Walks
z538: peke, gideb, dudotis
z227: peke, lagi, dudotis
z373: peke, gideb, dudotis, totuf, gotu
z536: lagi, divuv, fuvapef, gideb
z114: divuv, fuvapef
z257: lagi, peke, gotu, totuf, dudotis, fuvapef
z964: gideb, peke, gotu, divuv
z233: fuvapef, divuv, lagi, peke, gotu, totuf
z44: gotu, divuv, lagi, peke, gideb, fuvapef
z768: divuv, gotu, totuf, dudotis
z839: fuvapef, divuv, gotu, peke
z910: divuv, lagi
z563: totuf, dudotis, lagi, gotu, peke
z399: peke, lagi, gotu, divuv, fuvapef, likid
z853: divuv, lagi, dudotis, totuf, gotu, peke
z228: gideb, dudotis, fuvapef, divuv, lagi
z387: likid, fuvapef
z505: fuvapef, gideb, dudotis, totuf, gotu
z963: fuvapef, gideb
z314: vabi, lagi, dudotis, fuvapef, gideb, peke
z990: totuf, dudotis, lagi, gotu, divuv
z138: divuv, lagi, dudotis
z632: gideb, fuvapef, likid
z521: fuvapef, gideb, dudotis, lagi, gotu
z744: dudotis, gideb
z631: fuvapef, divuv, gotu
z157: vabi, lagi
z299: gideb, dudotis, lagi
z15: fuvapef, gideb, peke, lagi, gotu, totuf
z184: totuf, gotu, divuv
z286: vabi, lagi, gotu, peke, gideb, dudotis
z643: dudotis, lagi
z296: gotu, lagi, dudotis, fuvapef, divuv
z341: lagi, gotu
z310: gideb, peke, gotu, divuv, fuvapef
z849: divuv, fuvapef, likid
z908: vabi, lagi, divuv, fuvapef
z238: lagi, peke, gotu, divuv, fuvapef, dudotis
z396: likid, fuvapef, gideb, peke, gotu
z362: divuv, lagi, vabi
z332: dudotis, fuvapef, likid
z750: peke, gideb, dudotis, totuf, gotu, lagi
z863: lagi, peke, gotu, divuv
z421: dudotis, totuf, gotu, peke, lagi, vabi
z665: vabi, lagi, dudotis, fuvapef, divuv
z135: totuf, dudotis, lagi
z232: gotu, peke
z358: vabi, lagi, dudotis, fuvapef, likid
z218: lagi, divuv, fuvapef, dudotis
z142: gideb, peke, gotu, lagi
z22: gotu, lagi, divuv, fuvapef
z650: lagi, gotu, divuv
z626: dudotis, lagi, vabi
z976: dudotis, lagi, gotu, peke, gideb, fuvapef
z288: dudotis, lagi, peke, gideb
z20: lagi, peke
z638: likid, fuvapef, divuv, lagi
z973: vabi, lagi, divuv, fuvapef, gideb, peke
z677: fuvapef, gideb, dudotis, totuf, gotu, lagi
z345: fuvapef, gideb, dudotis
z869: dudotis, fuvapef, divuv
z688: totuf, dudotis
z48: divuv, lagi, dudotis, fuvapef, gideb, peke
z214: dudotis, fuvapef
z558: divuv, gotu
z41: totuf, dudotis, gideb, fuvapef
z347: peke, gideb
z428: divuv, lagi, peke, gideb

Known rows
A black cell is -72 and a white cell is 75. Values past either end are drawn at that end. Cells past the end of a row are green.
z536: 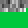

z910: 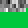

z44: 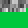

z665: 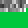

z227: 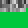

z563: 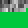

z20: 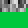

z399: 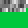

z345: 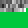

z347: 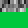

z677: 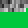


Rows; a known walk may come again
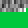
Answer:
z963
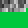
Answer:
z421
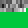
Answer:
z345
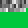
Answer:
z138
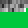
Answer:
z505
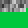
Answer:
z976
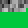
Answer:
z750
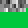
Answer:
z910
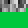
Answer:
z20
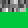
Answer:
z964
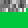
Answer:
z638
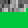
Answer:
z15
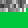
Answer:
z665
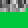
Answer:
z227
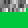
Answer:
z399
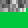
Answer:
z48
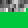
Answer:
z990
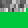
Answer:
z296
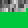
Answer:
z563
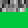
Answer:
z347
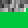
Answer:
z677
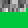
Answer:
z44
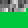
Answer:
z853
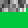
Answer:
z973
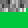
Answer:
z536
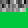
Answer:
z538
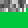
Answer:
z908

